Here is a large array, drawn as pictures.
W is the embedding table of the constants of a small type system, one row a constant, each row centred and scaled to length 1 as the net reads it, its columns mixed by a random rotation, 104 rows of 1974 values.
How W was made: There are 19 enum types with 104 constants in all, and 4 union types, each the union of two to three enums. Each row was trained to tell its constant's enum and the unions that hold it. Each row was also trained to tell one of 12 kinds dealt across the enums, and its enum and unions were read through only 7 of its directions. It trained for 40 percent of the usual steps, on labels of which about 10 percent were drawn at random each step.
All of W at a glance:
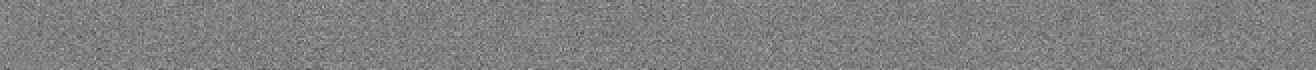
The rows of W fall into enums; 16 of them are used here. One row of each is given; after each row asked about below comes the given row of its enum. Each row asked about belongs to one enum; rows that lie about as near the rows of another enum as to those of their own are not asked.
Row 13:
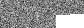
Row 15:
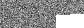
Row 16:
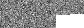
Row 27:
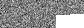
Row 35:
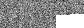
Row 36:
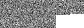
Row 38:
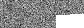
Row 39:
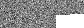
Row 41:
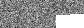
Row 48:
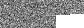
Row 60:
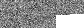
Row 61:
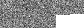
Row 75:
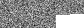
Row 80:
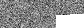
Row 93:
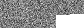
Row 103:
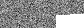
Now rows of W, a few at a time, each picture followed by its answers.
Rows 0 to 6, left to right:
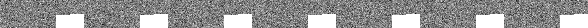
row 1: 93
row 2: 60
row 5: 39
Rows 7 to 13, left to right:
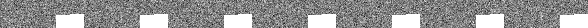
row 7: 75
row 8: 41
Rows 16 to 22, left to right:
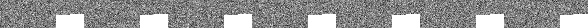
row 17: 60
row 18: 35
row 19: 15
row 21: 13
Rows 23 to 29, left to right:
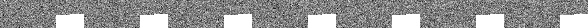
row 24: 80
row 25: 60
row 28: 60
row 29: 35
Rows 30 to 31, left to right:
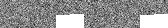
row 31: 38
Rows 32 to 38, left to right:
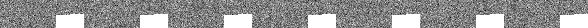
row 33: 27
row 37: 35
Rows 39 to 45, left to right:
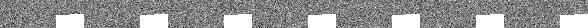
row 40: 36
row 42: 38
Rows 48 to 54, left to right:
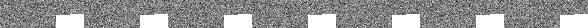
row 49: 27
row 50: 15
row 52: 93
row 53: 27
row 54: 93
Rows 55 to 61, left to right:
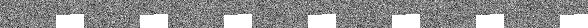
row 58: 38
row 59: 15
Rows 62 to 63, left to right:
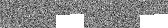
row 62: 36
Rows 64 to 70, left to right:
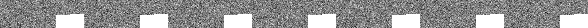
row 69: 61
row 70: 39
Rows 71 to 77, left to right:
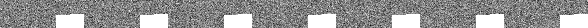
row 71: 93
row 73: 39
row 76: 35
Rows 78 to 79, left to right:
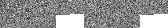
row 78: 27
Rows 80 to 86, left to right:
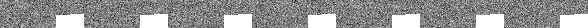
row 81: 48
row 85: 61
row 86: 27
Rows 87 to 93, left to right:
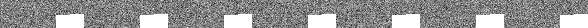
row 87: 38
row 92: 61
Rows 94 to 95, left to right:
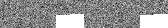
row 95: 15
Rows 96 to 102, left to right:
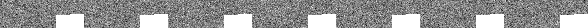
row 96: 15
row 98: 35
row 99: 75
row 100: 93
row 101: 60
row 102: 38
